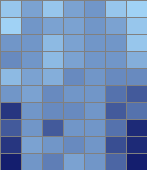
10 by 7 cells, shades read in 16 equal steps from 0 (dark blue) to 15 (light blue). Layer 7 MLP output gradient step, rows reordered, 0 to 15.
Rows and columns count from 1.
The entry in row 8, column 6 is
7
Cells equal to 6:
1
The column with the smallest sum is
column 7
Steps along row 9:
up down down up down down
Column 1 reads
14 15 10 9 13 10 2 5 2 0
